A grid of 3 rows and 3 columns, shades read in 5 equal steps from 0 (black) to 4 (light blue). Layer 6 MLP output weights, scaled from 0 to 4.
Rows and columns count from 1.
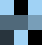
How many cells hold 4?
3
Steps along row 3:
up down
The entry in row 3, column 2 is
4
